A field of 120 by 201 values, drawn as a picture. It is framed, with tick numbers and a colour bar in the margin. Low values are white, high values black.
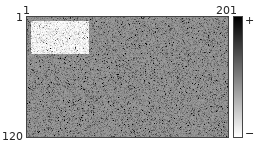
Ninth with the lowest average: top left. Odd patch: lower, in the top left. Stripes: none. Mirror symmetry: none.
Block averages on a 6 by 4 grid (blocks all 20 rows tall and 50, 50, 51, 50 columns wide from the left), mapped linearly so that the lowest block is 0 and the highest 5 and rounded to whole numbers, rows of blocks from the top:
0455 / 0455 / 5555 / 5555 / 5555 / 5555
